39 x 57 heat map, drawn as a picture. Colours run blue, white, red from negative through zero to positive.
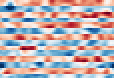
There are no lone odd cells. Overall the values sit about 50% of the way up the scale. Stripes running across repeat 7 times from top to bottom.
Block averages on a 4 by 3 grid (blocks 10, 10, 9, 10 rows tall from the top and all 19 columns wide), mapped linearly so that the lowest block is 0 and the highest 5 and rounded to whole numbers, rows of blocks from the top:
245 | 244 | 201 | 223
